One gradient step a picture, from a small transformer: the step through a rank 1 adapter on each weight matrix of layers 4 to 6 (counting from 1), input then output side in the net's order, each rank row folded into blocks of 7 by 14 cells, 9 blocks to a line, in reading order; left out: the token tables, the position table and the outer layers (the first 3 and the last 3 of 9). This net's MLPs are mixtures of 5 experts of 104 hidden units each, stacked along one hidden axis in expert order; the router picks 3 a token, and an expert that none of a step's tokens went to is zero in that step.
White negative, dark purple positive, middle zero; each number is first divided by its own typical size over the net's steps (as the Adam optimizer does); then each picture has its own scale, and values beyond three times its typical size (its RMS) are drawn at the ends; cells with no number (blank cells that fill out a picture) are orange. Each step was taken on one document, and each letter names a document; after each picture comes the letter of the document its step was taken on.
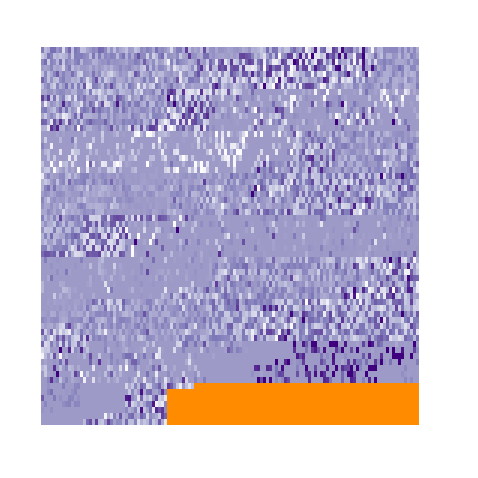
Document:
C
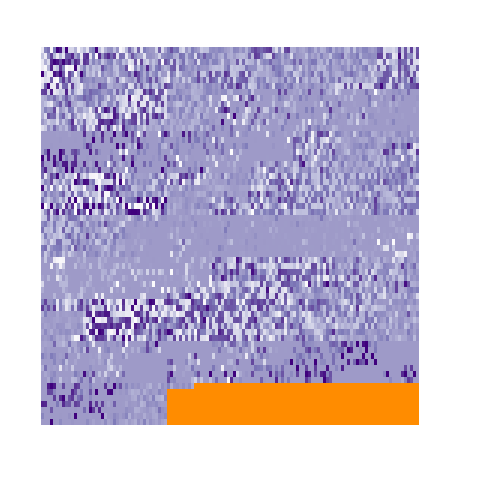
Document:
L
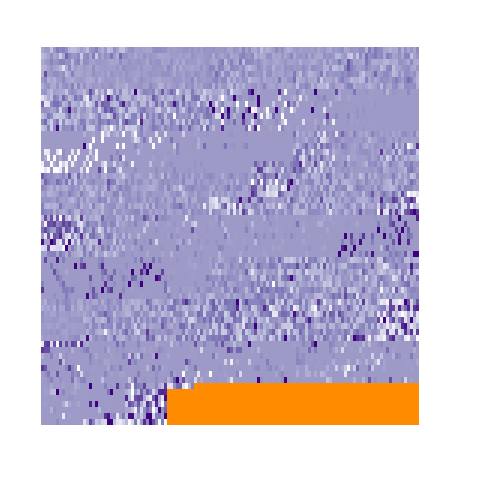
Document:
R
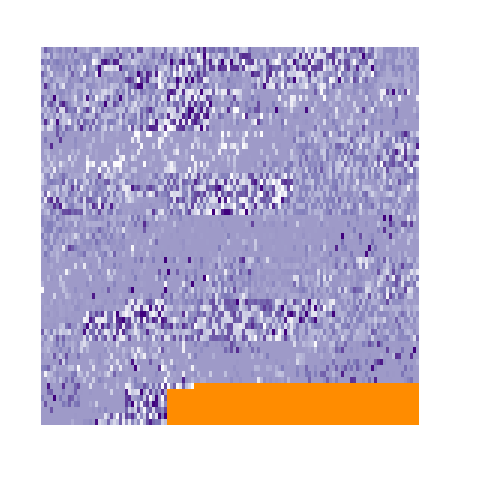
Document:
C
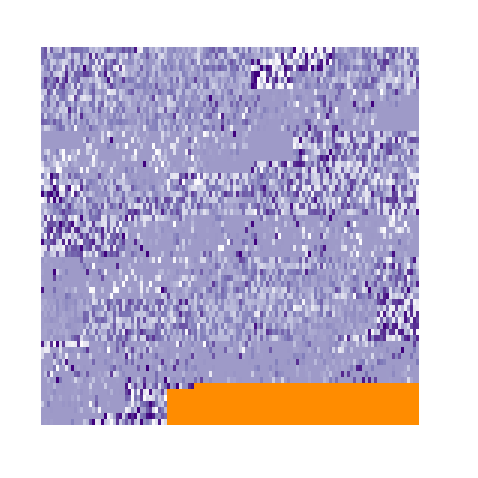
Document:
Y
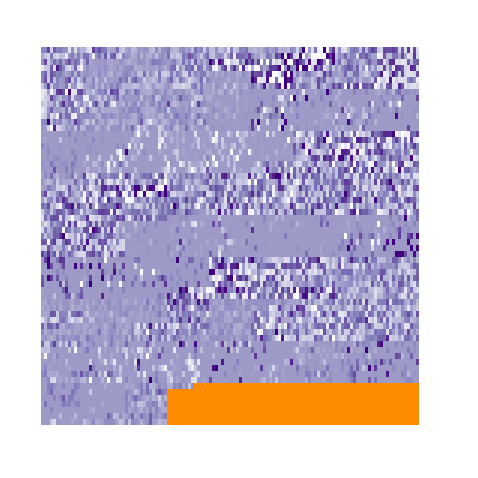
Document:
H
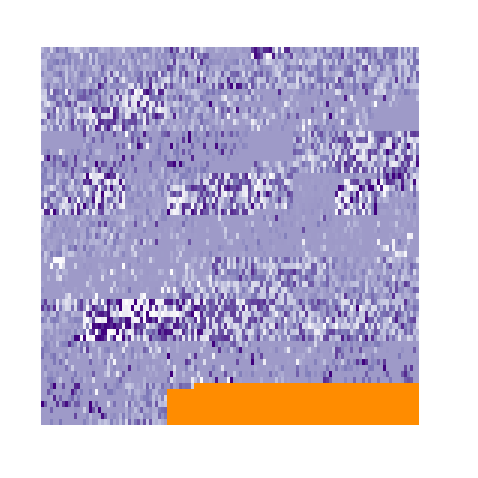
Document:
L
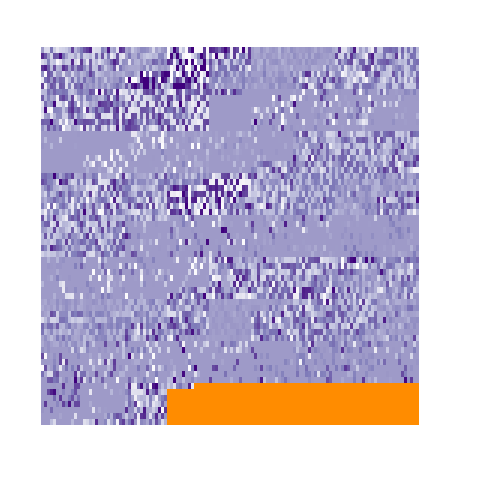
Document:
H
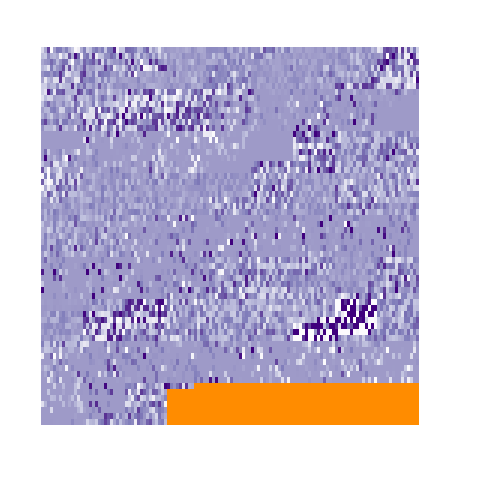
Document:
Y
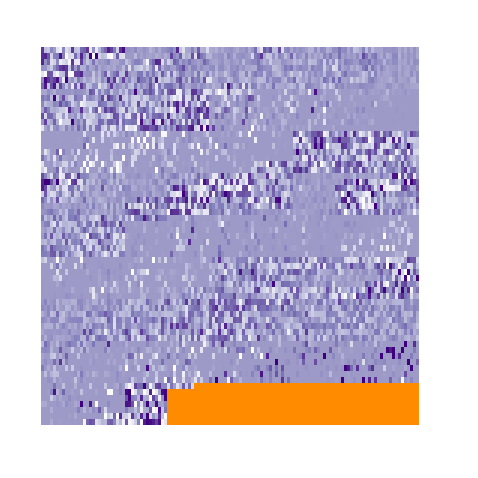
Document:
R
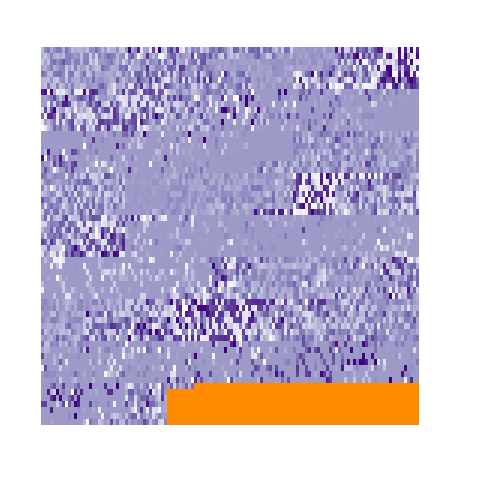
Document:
L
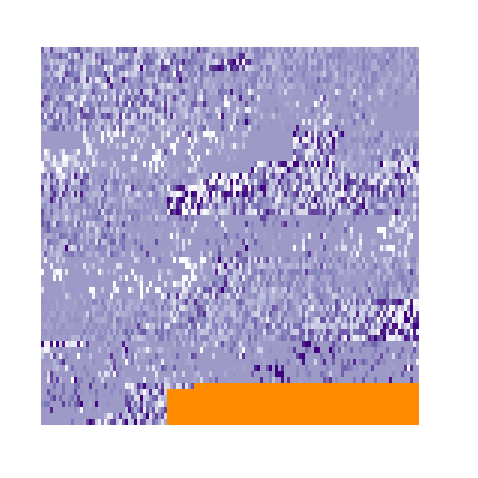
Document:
Y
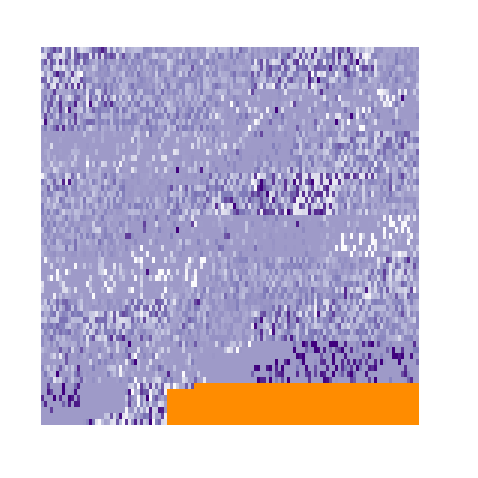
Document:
C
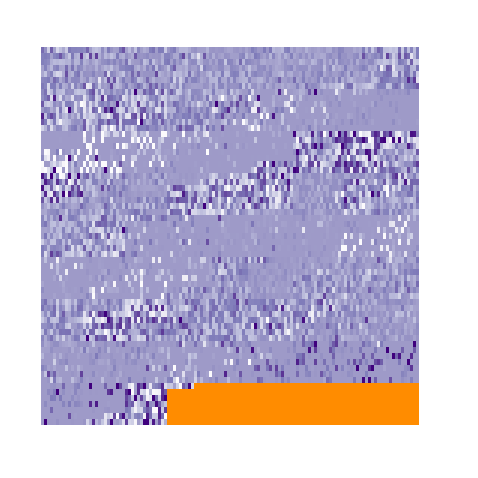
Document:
R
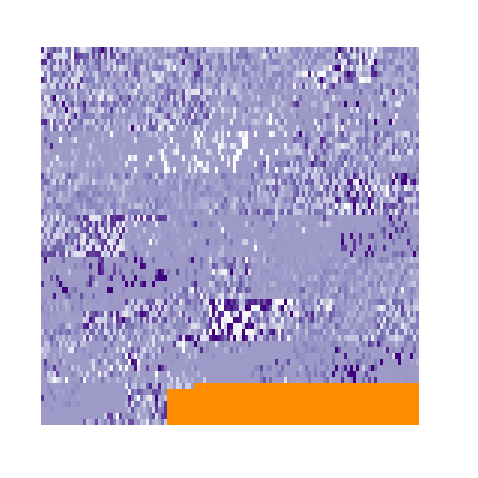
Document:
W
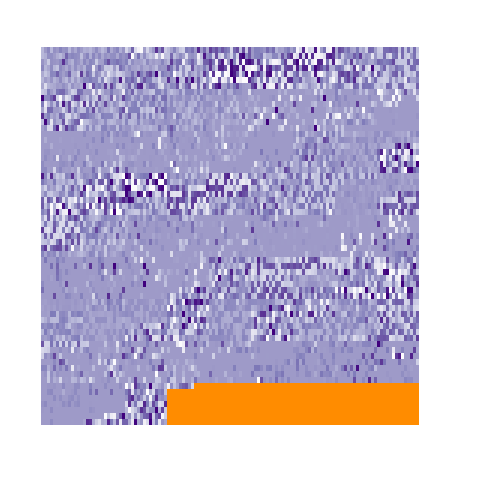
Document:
C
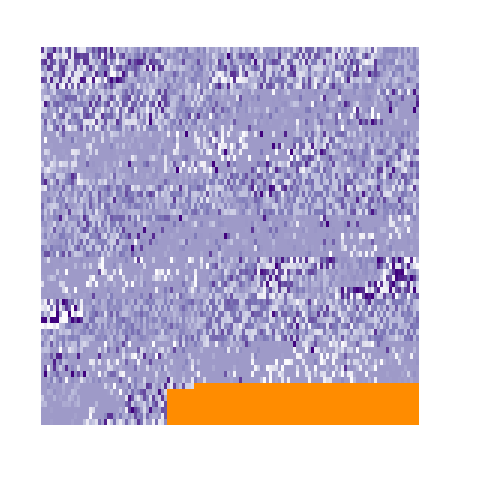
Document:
W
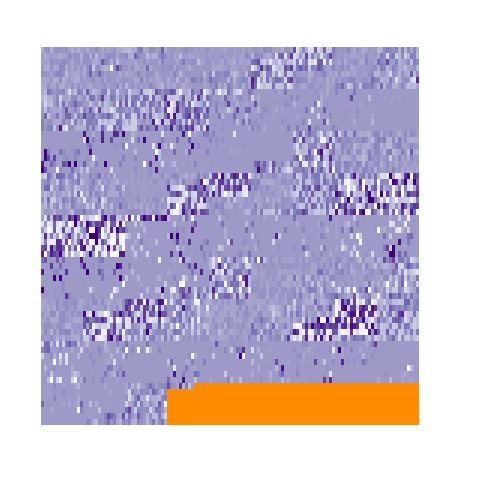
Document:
Y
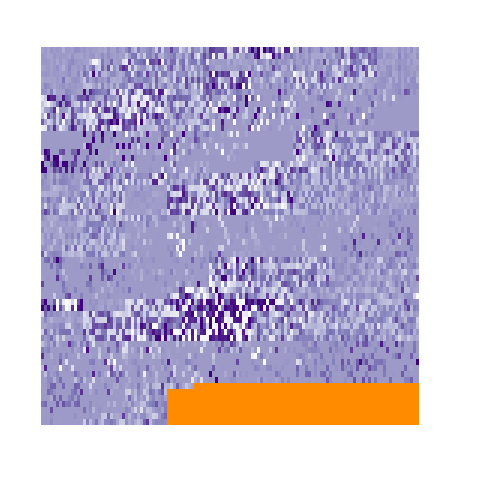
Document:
L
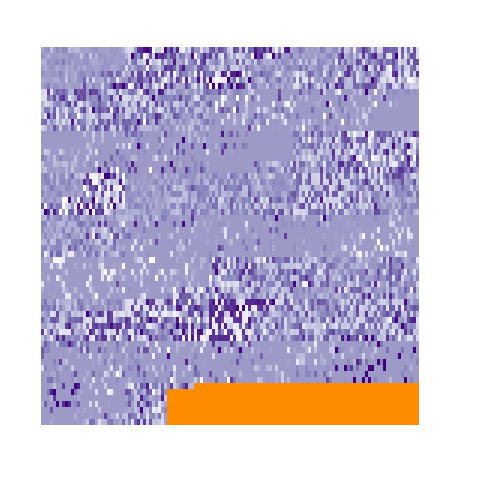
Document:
L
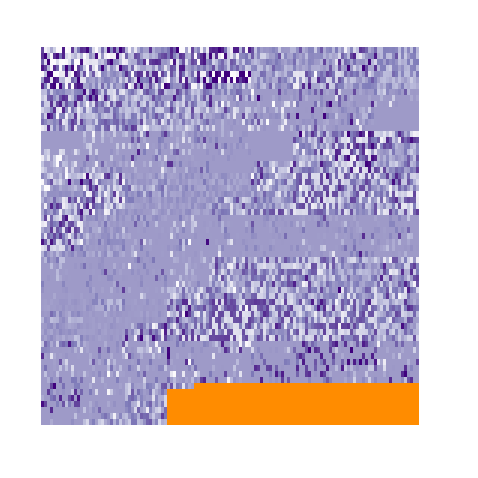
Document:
L
